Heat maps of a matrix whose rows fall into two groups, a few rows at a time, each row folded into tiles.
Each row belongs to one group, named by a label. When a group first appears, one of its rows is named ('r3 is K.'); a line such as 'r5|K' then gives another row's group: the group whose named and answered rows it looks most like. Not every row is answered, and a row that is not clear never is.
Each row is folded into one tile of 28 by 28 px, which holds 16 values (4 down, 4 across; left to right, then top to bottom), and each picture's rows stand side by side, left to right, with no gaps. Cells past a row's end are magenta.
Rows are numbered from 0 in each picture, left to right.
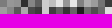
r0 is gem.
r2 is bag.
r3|gem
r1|bag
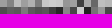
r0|bag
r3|bag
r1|bag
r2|gem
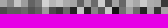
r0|bag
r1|bag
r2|gem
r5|gem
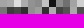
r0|bag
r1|gem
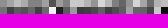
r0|bag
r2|bag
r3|bag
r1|gem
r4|bag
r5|bag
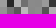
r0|gem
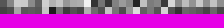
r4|gem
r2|bag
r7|bag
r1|bag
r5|gem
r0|bag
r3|gem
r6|bag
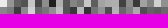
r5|bag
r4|gem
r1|gem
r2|gem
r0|gem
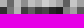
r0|bag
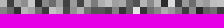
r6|gem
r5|gem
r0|gem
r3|bag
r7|bag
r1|gem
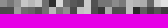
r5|bag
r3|gem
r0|bag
